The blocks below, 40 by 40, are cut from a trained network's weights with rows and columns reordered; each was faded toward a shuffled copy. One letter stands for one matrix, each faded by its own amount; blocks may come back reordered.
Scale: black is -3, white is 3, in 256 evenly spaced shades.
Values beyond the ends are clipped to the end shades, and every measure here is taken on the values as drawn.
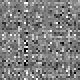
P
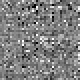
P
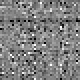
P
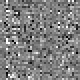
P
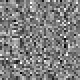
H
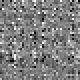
P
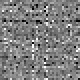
P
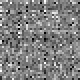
P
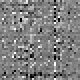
P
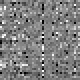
P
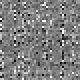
P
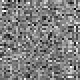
H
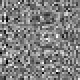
H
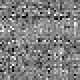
P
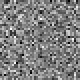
H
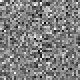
H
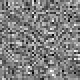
H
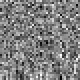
H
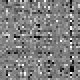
P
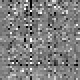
P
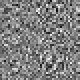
H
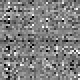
P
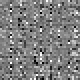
P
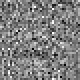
H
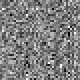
H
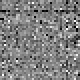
P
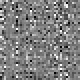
P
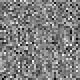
H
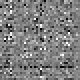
P
